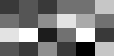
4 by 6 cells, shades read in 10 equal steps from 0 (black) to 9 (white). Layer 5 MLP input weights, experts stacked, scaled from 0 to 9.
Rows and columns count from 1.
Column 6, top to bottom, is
7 4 2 7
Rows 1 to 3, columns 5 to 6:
4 7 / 6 4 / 9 2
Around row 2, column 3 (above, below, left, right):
2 1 3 8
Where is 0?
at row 4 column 5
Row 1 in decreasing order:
7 4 4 3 2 2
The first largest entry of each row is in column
6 4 2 6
